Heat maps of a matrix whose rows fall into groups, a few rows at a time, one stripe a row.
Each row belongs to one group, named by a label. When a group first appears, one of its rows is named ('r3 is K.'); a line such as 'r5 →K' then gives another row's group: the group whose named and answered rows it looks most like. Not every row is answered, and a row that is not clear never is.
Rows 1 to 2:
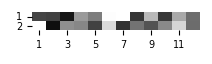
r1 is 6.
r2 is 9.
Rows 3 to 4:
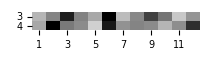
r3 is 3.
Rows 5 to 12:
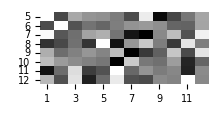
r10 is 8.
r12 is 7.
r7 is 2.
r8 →3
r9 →2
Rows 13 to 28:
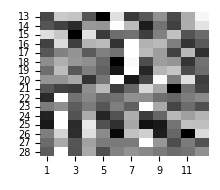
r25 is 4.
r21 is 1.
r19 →8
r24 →4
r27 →1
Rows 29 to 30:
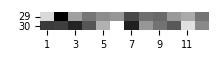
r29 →9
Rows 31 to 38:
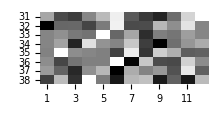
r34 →4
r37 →3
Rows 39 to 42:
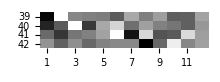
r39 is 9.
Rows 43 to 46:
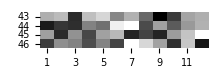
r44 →6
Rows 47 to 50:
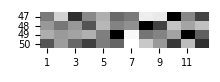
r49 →8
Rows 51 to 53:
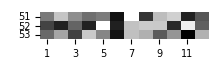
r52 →3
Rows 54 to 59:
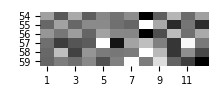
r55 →1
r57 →3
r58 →1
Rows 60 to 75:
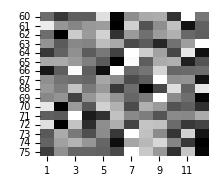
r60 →3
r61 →8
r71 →7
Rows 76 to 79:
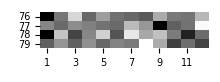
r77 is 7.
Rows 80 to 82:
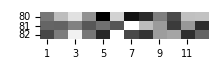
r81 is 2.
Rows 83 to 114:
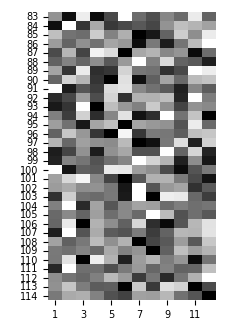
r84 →4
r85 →2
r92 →3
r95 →3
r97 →2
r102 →8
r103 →8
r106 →4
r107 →4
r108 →2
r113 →8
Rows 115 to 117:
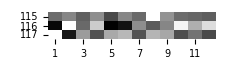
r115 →1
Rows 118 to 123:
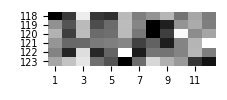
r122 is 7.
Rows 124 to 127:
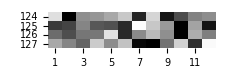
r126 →3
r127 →2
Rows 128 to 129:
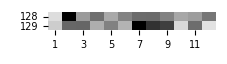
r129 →2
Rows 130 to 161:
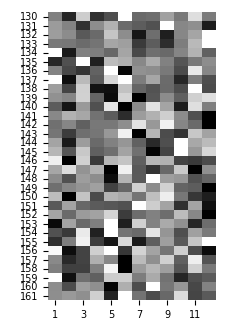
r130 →7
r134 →9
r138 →7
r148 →1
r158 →3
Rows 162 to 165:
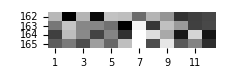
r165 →6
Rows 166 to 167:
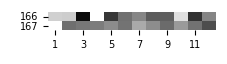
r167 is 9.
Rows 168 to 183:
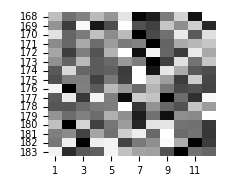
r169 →7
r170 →2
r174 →8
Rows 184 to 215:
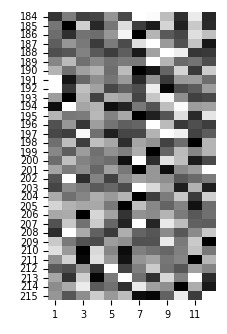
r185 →7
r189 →1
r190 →2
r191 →9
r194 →4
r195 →2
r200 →8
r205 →8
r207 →8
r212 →3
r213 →7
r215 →2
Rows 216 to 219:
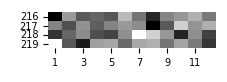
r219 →9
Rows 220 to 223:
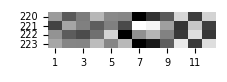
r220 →2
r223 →2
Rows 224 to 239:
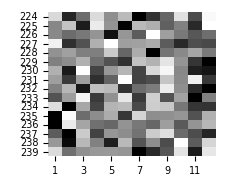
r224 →2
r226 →1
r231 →7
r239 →2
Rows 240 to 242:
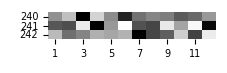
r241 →7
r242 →2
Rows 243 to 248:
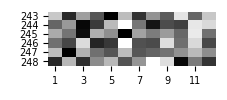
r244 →6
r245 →3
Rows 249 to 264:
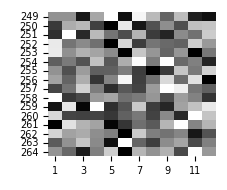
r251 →4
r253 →8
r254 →6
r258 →9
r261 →4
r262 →8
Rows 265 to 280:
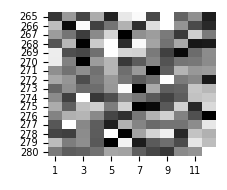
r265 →6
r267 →3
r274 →7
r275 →2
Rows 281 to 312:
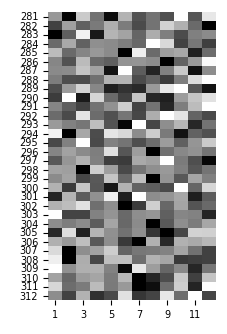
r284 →1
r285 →8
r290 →4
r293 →8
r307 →9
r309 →8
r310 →2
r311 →2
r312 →7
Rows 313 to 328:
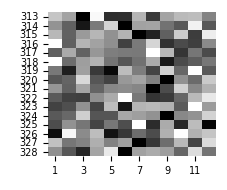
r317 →1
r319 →7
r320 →7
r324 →7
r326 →4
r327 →2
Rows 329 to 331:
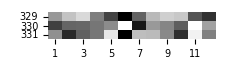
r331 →3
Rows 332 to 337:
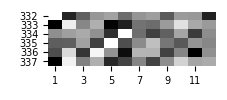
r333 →4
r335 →3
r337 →4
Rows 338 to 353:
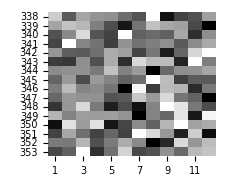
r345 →1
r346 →8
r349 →2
